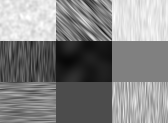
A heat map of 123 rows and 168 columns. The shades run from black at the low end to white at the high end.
The table splits into 3 rows of 3 panels. Panel 1,1: very high, blotchy, faint in contrast. Panel 1,2: middling, slanting down to the right, strong in contrast. Panel 1,3: very high, streaked downward, faint in contrast. Panel 2,1: low, streaked downward. Panel 2,2: very low, smooth, faint in contrast. Panel 2,3: middling, flat. Panel 3,1: middling, streaked across. Panel 3,2: low, flat. Panel 3,3: high, streaked downward.
